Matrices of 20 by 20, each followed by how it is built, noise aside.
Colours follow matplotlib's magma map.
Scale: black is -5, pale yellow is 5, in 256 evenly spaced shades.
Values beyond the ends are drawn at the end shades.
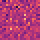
low rank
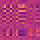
low rank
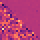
lower triangular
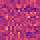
low rank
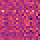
low rank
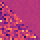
lower triangular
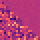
lower triangular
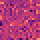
low rank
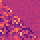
lower triangular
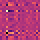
low rank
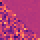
lower triangular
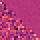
lower triangular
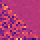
lower triangular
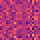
low rank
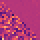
lower triangular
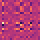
low rank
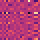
low rank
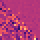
lower triangular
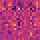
low rank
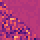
lower triangular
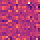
low rank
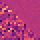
lower triangular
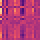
low rank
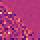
lower triangular
